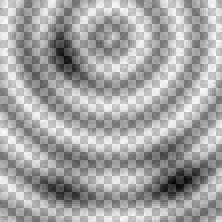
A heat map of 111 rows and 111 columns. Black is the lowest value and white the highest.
Odd rows or columns: none. Rings: centred on the top middle. Lone odd cells: none. Dips: three. Ninth with the lowest average: bottom right.
